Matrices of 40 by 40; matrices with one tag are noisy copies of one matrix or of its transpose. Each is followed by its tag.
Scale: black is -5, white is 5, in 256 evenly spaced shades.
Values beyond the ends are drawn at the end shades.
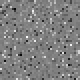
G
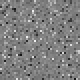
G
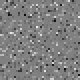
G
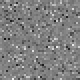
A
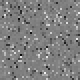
A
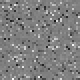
A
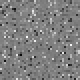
G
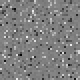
G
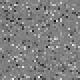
A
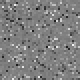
A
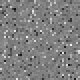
G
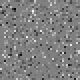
G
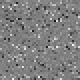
A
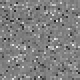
A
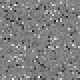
A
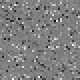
A
